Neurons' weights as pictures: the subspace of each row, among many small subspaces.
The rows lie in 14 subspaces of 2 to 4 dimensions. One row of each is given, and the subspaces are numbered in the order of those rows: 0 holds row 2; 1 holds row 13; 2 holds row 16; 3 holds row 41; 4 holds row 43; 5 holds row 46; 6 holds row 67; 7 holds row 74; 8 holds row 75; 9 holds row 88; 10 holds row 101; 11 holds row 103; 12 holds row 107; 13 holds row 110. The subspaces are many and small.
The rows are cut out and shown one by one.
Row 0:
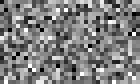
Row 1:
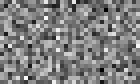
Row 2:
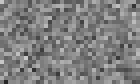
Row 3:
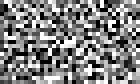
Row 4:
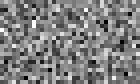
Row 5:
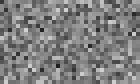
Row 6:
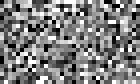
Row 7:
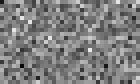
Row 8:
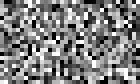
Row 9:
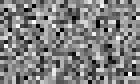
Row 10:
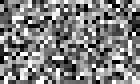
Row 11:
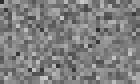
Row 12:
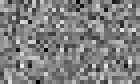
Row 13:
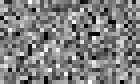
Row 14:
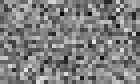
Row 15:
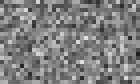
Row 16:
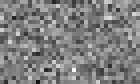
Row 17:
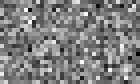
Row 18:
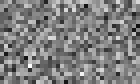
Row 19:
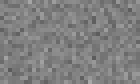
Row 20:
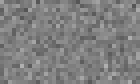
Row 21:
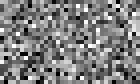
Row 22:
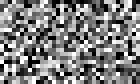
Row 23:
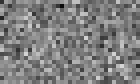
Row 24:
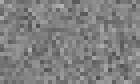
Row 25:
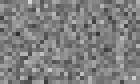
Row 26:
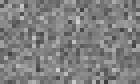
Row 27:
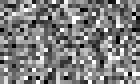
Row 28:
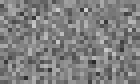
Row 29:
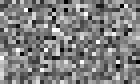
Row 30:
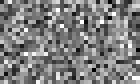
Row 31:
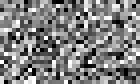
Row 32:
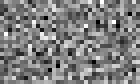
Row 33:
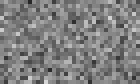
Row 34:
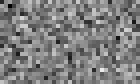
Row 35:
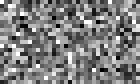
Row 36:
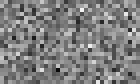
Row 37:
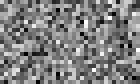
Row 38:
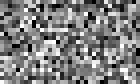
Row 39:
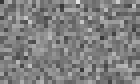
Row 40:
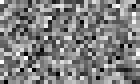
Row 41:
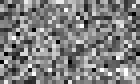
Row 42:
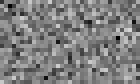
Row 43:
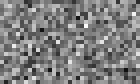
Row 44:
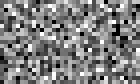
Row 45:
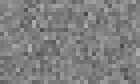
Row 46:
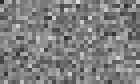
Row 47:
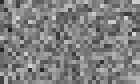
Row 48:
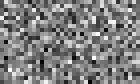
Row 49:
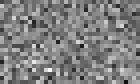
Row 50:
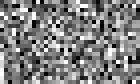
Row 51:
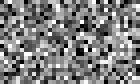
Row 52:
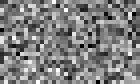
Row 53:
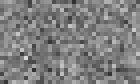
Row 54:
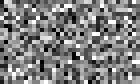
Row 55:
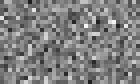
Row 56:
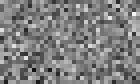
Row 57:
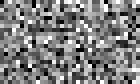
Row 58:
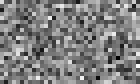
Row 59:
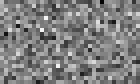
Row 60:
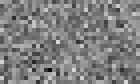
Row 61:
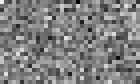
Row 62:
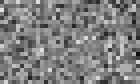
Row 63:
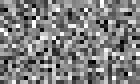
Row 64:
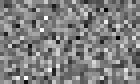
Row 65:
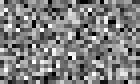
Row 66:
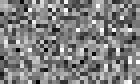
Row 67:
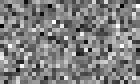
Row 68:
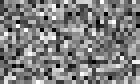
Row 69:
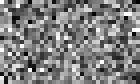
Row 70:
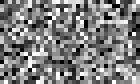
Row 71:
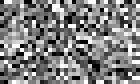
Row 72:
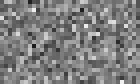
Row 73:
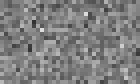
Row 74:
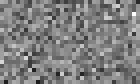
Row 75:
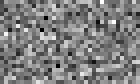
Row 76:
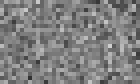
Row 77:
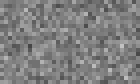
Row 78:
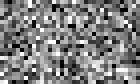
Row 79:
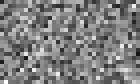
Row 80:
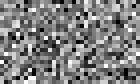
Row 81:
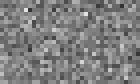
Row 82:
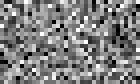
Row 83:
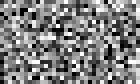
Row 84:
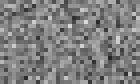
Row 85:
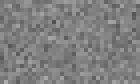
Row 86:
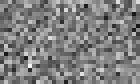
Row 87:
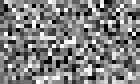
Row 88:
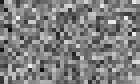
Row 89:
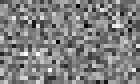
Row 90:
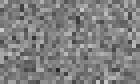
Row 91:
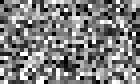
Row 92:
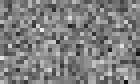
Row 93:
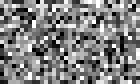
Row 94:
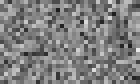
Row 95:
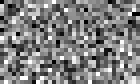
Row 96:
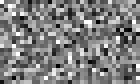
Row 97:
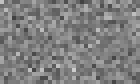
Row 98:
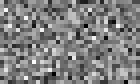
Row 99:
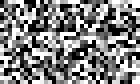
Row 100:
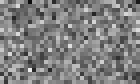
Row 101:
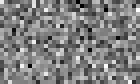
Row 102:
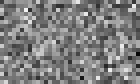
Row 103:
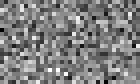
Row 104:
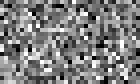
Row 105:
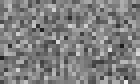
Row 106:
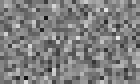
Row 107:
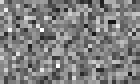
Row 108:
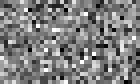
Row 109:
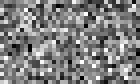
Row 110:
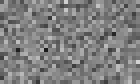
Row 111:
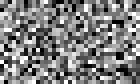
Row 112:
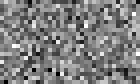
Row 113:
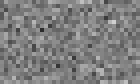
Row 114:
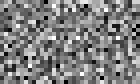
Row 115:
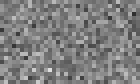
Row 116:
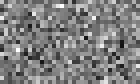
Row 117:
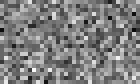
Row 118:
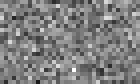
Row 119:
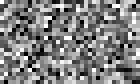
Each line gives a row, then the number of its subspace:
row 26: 11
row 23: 13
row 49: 2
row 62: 10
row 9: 1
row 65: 2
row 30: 7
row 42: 3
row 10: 12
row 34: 3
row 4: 11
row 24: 13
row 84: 1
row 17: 5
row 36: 11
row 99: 10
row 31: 3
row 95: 11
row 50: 10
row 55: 1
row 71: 6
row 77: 5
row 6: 6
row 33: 1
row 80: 3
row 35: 3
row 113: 2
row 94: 7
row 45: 0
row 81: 5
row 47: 9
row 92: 6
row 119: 0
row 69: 9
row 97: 2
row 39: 13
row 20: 10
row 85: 6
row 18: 4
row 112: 7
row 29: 5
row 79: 0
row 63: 11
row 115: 12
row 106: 4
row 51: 6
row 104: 13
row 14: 8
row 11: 2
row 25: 1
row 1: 3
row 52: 11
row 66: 13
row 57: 10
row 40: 0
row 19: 9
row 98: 2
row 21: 12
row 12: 13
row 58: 5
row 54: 9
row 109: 5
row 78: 6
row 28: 11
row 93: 10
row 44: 7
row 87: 8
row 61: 5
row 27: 1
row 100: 9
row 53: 6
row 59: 8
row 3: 8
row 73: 0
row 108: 13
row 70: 7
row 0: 12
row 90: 11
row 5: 12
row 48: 9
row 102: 5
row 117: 1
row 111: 3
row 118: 2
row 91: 8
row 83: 10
